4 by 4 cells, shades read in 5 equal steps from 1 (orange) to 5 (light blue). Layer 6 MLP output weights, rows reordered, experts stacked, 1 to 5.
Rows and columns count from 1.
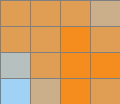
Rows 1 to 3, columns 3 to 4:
2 3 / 1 2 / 1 1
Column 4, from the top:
3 2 1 2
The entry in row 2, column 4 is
2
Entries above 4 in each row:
0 0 0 1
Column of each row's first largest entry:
4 1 1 1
